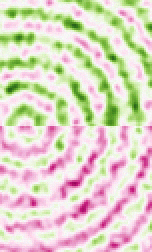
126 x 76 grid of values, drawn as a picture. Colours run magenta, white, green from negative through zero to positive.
Seam: horizontal, 50% of the way down, the top part higher. Average level on the scale: 50%. Rings: centred on the middle left. Grain: blotchy. Lone odd cells: none.
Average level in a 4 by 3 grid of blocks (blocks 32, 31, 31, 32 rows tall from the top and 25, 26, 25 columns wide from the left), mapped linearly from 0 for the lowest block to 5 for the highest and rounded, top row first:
4 4 4
4 4 5
1 0 1
0 0 0
